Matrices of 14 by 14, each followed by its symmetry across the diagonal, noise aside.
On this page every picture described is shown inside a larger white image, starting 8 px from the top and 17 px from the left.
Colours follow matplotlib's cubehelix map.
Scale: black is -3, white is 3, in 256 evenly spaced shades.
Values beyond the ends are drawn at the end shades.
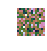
neither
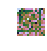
symmetric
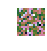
neither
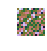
symmetric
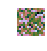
neither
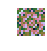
symmetric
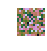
neither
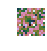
symmetric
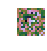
symmetric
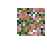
neither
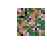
symmetric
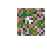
symmetric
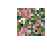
neither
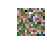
neither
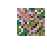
symmetric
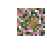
symmetric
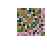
symmetric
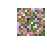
symmetric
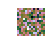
neither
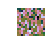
neither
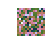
neither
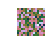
neither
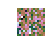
neither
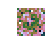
symmetric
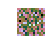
neither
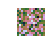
neither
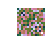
symmetric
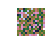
symmetric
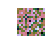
symmetric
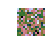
neither
